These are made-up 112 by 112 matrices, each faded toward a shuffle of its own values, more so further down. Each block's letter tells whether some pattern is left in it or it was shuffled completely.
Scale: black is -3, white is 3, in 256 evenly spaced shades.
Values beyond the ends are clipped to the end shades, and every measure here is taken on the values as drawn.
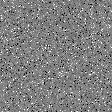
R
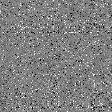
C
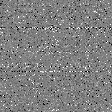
C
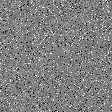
R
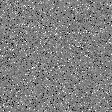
R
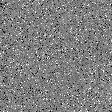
R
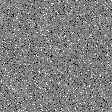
R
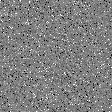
R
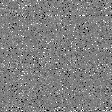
C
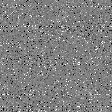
C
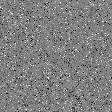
R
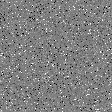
R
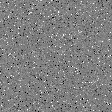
R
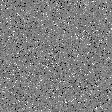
R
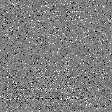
C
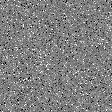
R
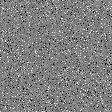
R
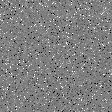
R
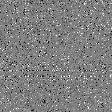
C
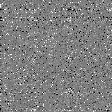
C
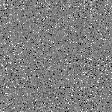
C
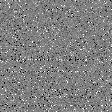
C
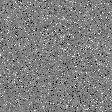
R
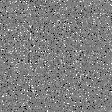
C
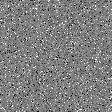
R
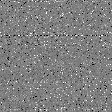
C
